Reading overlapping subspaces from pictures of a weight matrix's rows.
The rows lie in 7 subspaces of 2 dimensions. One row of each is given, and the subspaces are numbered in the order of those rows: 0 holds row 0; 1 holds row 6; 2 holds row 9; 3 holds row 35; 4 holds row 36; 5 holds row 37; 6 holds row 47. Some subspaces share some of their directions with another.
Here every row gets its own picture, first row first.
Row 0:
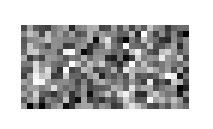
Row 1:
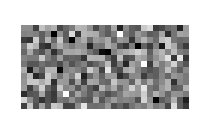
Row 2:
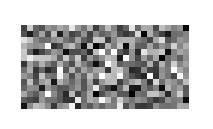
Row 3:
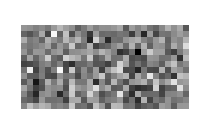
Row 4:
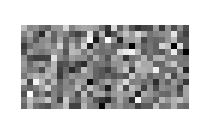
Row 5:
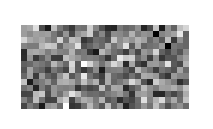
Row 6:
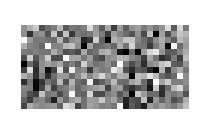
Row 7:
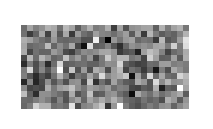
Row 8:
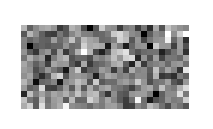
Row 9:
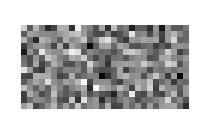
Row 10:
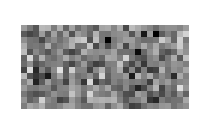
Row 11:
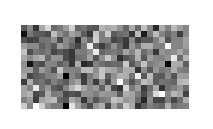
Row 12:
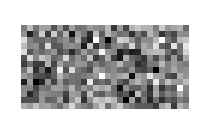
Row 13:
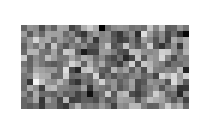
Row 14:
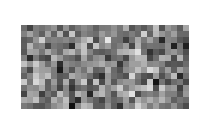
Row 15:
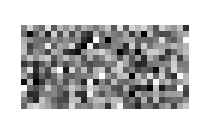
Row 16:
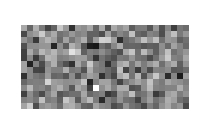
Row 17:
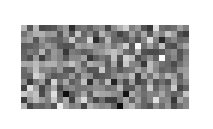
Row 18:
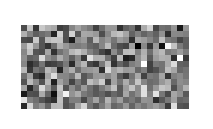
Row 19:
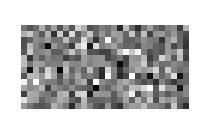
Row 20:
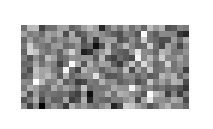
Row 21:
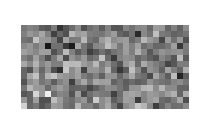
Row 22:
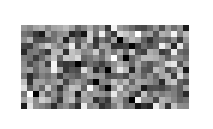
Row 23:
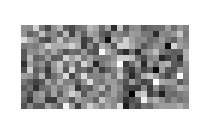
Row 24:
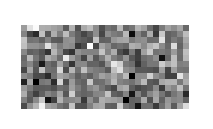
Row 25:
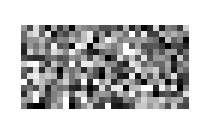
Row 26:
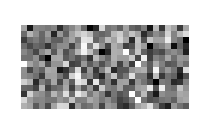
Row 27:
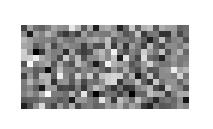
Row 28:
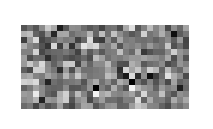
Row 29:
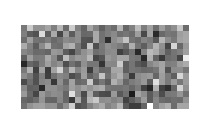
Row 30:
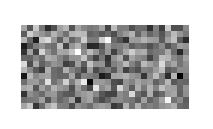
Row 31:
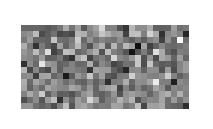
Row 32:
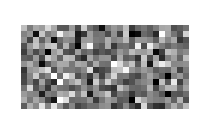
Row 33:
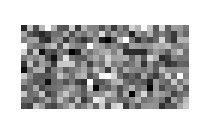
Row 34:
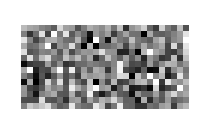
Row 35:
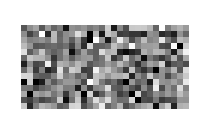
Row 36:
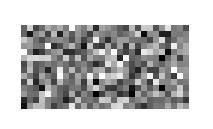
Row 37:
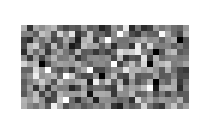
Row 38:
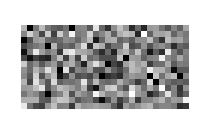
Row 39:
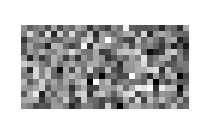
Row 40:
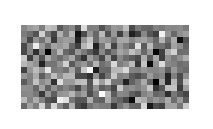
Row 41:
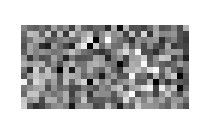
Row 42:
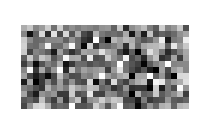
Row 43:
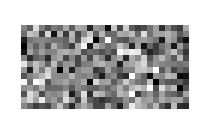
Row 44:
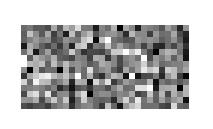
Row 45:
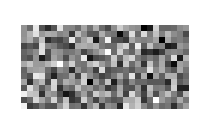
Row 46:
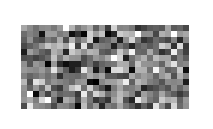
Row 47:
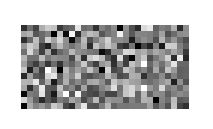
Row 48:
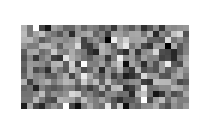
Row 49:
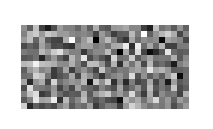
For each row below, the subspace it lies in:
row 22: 3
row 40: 5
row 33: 2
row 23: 1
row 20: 0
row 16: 2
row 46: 3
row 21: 3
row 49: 6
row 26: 0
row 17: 6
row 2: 4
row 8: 0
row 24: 5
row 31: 5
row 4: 3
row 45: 6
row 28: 2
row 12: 3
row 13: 0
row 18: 6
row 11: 1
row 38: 4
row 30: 2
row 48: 1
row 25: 1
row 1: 6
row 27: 4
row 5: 1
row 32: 5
